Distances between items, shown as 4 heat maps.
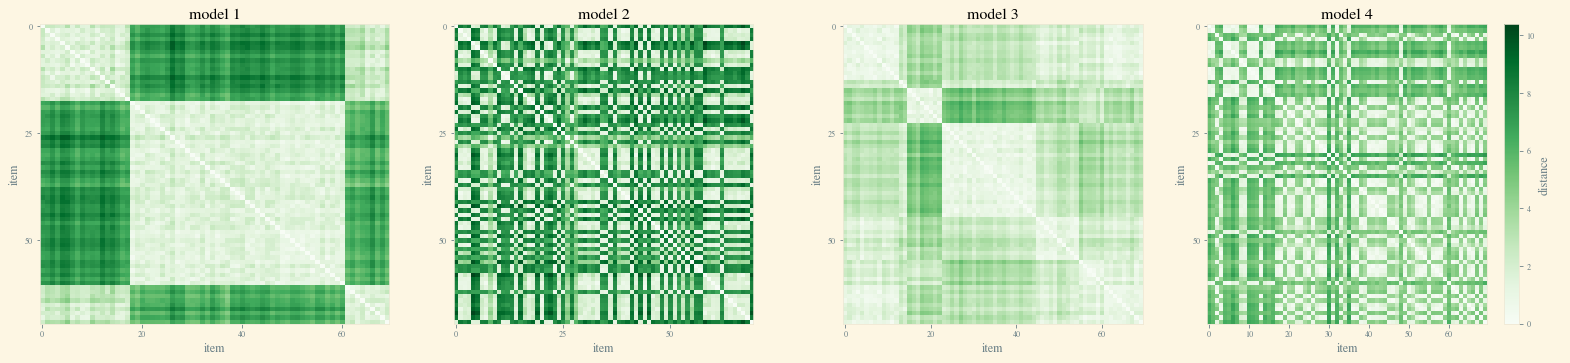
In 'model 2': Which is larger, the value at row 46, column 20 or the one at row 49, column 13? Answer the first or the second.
the second
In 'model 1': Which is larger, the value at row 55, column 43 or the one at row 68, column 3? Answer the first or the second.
the second
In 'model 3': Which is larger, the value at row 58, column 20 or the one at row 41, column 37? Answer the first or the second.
the first
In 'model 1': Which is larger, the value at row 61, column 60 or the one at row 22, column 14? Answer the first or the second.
the second
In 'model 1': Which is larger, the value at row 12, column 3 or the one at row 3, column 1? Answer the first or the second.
the first
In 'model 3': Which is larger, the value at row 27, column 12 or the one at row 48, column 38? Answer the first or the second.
the first
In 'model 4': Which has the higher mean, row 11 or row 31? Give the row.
11
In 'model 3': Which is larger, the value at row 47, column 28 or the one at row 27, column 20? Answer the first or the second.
the second
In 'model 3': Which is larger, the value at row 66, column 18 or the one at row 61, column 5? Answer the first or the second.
the first
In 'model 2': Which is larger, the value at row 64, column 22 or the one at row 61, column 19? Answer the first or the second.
the first
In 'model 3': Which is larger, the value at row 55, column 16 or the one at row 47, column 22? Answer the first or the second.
the second
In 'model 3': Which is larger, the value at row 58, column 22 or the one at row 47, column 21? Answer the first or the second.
the second
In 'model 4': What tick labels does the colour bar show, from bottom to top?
0, 2, 4, 6, 8, 10
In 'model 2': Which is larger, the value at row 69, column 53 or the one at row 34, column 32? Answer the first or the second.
the first
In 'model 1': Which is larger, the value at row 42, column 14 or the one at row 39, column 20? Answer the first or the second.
the first
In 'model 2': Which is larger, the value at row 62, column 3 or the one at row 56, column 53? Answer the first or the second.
the second
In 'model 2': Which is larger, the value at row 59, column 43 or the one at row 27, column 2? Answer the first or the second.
the first
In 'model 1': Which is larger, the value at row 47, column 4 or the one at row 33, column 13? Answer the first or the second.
the first
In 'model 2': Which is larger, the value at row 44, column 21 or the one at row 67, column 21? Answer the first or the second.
the second
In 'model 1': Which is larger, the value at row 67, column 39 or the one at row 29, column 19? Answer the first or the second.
the first
